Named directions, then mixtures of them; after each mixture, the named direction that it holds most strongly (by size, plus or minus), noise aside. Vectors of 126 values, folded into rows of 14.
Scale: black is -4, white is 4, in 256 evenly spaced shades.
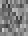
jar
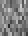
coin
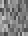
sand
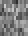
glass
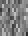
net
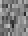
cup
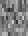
coin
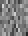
net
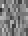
net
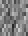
net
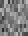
sand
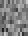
sand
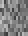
sand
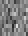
net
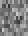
jar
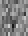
cup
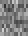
glass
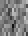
net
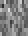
net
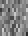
net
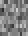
glass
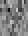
coin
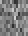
glass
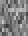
jar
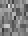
jar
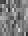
net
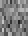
coin
